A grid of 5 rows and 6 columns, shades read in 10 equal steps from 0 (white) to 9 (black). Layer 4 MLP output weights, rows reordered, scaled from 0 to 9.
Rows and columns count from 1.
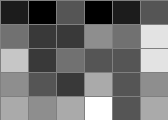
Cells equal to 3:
4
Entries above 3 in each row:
6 5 4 5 2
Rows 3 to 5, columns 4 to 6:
6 6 1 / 3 6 4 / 0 6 3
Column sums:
22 33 28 22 31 15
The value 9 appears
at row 1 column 2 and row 1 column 4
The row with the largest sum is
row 1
